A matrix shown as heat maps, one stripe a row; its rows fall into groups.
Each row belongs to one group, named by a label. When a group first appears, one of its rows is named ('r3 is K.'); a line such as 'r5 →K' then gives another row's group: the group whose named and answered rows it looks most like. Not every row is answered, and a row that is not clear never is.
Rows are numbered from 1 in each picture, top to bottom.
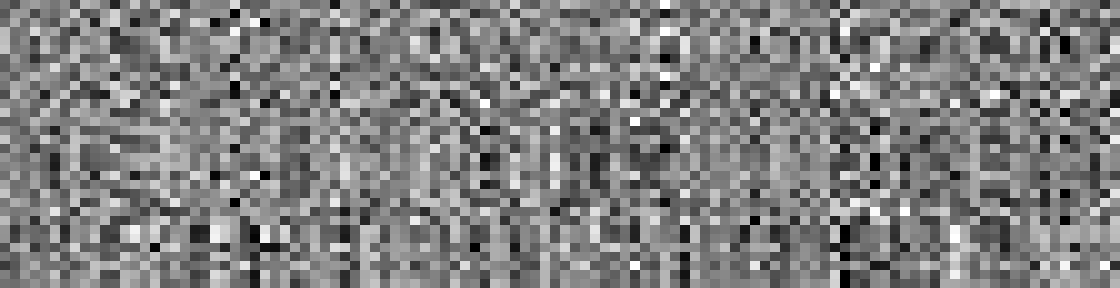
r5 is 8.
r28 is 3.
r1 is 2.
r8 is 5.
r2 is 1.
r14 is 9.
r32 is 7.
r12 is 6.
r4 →2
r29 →7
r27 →7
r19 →3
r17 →1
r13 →8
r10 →1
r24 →5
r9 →2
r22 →8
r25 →8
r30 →9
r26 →7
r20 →6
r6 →8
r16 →8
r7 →1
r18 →3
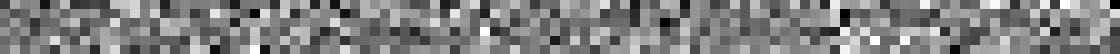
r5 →5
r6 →6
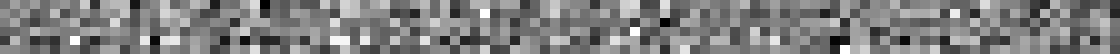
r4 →9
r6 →6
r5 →3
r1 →6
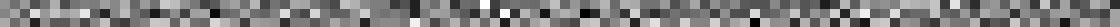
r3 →8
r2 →9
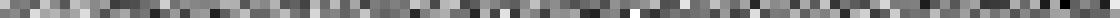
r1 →8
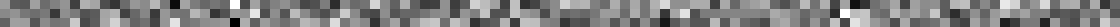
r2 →6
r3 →1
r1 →2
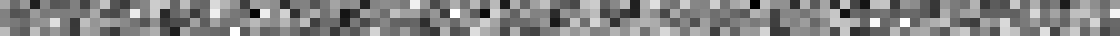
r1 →8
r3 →5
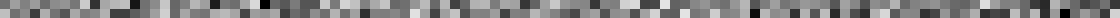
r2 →8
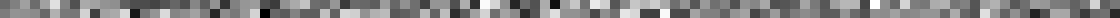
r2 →6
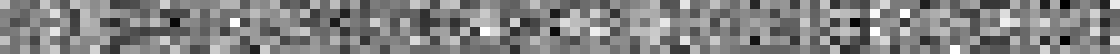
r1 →8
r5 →8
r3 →2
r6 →7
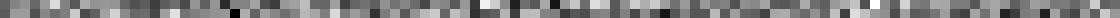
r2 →1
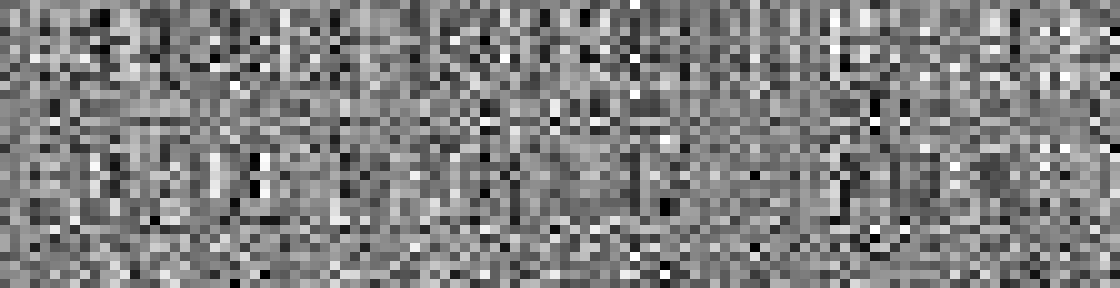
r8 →7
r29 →9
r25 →3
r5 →7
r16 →2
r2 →9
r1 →9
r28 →8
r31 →6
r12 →3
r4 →9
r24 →1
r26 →5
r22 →7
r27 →3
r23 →1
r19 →7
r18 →7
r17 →9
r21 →7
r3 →9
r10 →2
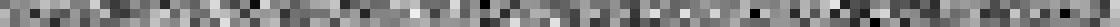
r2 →8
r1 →7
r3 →3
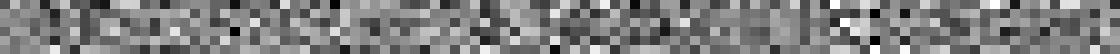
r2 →3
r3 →6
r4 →1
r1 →9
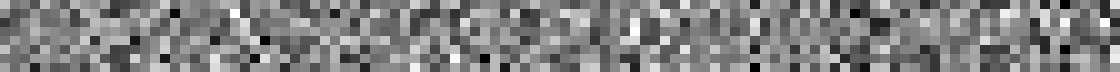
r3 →9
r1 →8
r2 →2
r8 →8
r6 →8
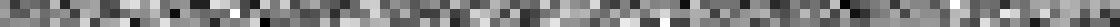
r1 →7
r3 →6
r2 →2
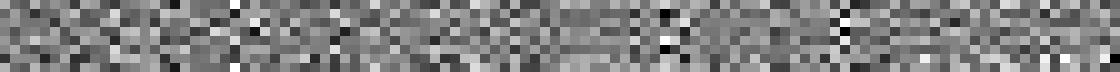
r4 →7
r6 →1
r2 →1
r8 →2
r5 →2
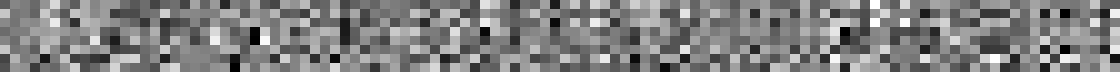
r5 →7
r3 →5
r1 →5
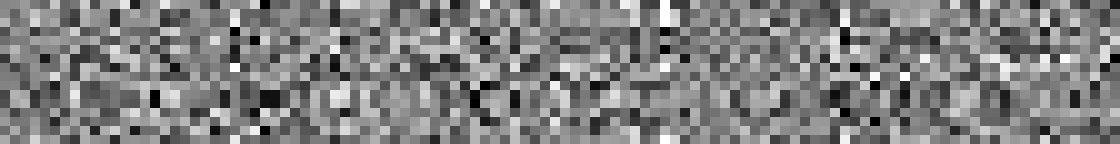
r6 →1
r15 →6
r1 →6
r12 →3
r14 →3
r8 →2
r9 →5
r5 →7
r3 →2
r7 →9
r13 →7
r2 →2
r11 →3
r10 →3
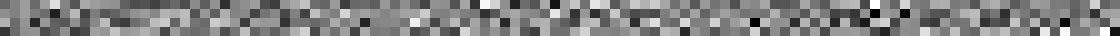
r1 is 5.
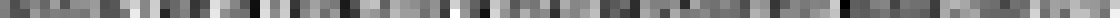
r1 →7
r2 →7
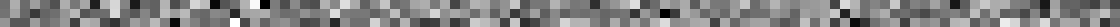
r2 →1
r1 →6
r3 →2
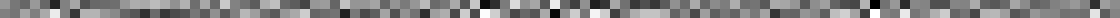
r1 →3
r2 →5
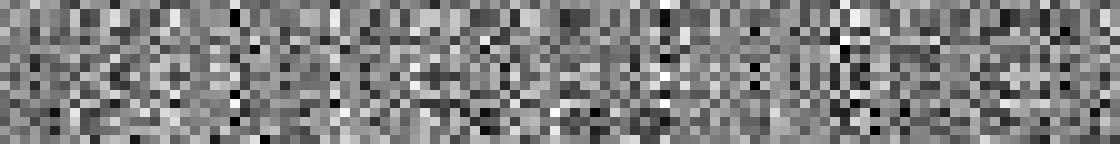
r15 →3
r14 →1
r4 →8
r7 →1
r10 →8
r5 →6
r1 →2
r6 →7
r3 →1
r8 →8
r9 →2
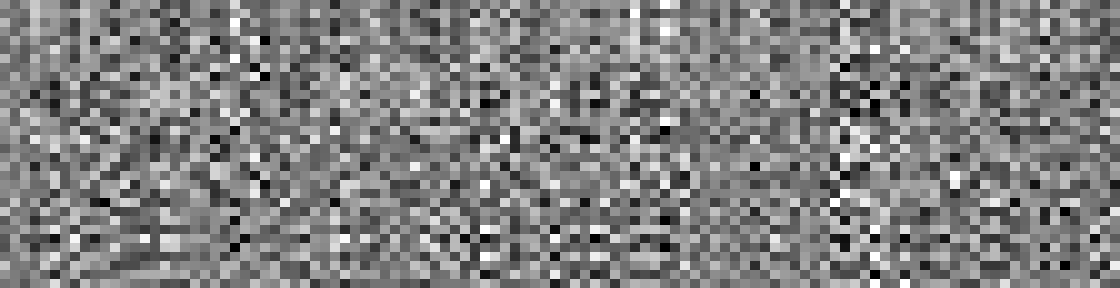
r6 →5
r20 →7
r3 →2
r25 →1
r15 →1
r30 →8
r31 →3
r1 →2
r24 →8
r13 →3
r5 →6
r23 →9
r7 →2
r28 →1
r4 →2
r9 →6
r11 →8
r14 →2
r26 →5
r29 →5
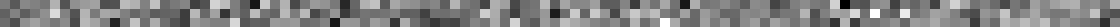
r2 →5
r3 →2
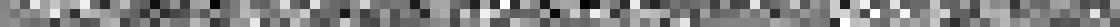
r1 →9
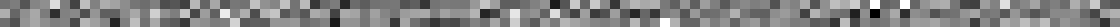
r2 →3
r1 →5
